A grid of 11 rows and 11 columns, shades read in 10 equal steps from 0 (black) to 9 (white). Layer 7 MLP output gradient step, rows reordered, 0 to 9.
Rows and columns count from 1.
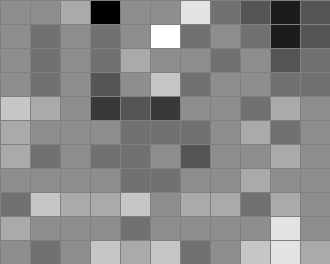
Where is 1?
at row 1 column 10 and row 2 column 10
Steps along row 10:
down same same down up same same same up down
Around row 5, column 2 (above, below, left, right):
4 5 7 5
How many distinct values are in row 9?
4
